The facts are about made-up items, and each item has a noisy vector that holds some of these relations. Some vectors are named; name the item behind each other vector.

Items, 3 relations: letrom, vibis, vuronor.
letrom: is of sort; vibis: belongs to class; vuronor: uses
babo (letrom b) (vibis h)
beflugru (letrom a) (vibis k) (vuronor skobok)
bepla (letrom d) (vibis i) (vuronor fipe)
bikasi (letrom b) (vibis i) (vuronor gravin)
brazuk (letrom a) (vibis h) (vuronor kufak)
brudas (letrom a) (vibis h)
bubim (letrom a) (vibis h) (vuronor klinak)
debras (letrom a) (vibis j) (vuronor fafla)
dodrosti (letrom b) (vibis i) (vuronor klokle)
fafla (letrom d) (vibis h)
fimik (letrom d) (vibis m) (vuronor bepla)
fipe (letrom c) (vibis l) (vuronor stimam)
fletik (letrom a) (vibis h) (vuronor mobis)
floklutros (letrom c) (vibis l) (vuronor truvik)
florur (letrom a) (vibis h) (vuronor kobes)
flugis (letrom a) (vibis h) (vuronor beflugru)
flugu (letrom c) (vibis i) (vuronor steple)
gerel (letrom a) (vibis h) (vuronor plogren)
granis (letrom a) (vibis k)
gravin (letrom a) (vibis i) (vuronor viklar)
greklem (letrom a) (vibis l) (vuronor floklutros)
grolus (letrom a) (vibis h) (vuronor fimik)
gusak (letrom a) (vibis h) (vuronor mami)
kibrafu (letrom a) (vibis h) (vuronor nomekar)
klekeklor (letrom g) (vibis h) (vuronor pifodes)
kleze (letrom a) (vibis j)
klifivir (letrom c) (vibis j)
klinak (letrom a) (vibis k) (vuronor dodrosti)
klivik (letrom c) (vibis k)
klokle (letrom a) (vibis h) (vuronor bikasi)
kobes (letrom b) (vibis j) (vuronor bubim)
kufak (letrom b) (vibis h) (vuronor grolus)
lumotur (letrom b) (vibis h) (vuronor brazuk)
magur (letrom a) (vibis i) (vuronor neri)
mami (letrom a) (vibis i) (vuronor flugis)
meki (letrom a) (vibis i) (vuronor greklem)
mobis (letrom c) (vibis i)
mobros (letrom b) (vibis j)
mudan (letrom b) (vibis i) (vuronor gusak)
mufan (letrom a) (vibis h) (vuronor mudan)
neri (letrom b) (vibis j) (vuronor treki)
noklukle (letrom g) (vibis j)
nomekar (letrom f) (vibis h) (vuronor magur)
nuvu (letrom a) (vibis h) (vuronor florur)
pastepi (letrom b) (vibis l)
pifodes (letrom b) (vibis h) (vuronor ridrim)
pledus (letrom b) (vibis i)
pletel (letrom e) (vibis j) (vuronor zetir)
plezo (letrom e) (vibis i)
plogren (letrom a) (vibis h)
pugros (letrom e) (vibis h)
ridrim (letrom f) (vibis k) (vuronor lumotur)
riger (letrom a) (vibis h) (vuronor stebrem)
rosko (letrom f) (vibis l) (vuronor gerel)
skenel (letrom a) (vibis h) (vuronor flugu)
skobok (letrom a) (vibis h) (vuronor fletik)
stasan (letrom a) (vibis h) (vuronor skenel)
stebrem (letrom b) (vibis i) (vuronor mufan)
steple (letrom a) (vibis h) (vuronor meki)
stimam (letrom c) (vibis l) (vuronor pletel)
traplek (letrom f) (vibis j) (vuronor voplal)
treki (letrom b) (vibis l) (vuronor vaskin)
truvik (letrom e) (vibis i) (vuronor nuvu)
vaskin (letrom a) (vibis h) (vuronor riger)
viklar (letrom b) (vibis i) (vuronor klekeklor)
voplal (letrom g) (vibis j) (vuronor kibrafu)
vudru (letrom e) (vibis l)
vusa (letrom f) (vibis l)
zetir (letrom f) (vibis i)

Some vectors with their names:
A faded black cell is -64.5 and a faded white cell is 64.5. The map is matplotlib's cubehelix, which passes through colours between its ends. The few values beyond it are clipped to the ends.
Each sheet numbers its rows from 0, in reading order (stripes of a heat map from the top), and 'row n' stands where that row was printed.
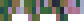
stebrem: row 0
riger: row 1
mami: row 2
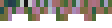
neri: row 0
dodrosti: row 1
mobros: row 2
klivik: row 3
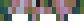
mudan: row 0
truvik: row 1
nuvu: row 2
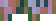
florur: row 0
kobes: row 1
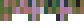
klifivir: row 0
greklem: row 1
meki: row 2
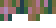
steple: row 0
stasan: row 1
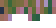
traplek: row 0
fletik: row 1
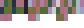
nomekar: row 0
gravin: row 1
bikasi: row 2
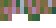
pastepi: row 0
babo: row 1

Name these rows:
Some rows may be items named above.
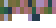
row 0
noklukle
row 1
beflugru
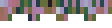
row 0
bubim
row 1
meki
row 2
grolus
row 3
kobes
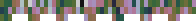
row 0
stebrem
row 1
dodrosti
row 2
treki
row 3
klokle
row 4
mami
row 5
voplal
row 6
pletel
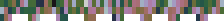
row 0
fimik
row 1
magur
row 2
mufan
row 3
dodrosti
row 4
flugu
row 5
klinak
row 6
bubim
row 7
bepla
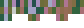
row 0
floklutros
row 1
lumotur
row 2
granis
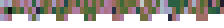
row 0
klekeklor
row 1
ridrim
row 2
plezo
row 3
mobis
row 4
traplek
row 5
viklar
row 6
bepla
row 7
kibrafu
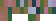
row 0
klivik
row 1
kufak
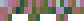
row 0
bubim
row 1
fafla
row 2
pifodes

